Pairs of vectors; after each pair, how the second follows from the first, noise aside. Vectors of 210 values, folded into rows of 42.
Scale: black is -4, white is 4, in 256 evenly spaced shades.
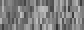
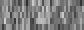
reversed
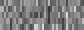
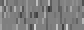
partly zeroed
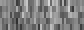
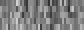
negated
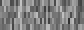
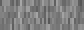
shrunk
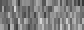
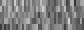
reversed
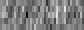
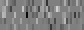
partly zeroed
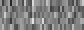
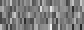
reversed
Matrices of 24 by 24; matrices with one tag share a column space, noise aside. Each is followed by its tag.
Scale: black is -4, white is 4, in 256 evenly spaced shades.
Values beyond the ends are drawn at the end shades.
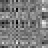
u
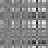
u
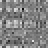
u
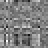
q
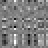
q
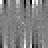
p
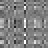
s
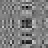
s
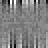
p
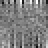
p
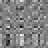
q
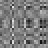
s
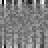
p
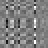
s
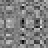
s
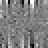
p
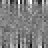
p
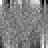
p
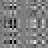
s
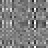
u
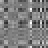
u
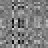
s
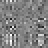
q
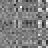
u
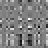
q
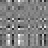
q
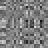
s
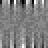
p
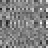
u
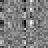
u
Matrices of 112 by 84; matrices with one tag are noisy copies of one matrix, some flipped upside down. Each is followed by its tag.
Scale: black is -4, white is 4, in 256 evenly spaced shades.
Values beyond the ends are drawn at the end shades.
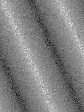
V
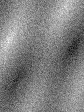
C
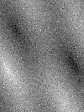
C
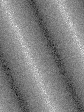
V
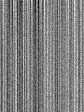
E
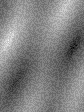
C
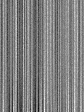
E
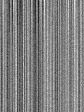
E
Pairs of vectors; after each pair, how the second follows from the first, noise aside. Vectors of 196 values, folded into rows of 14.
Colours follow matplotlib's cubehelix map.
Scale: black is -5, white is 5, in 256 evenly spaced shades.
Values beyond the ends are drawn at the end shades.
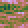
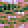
scaled up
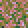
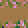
partly zeroed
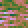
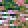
scaled up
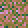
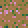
partly zeroed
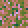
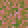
shrunk
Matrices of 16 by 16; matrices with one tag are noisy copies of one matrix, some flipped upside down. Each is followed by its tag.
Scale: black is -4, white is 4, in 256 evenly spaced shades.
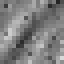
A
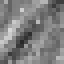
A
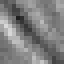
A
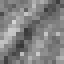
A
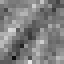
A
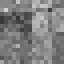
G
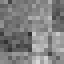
G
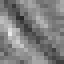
A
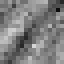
A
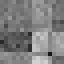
G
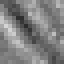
A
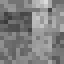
G
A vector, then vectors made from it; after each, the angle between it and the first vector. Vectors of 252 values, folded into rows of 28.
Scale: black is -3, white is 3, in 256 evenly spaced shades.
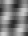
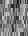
partly aligned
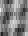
nearly opposite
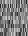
orthogonal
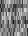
partly aligned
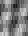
nearly parallel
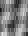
nearly parallel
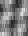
nearly parallel
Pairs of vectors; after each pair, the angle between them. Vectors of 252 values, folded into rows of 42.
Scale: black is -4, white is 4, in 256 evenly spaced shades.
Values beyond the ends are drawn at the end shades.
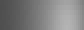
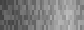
nearly parallel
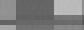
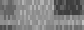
nearly opposite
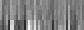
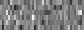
orthogonal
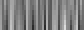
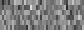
orthogonal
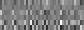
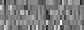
partly aligned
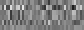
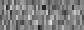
partly aligned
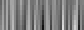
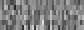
partly opposed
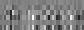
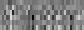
nearly opposite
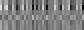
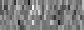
partly opposed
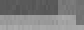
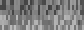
partly aligned
